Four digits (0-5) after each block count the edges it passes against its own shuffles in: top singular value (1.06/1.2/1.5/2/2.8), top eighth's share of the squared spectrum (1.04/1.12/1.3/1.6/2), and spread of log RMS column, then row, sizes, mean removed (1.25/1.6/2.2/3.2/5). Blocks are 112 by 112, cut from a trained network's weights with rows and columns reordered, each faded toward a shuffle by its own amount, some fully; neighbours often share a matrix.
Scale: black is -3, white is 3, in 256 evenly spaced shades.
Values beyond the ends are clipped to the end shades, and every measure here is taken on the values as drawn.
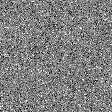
0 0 0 0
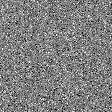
0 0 0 0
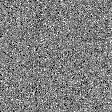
1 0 0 0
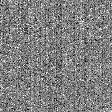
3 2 0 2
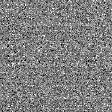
2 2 2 1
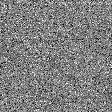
0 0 0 0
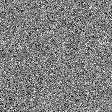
0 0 0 0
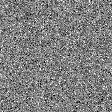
1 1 0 0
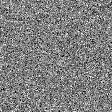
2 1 0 0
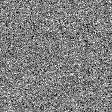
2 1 0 0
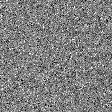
1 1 0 0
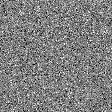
1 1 0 0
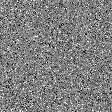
0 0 0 0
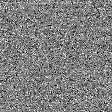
1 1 1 0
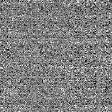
3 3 3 2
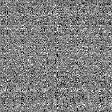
3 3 3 2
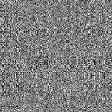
4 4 3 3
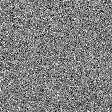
1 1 0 0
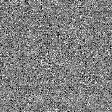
2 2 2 0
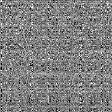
3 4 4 2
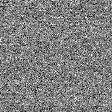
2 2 1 0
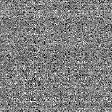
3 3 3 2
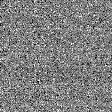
2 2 2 0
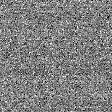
2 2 1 1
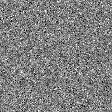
2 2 1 0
